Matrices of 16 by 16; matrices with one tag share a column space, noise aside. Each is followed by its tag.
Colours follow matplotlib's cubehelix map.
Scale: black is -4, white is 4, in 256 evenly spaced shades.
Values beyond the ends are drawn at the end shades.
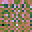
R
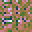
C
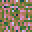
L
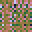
R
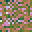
C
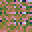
C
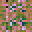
L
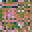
L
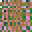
L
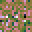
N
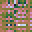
R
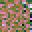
R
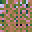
R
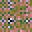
C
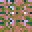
C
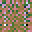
R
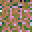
L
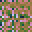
N
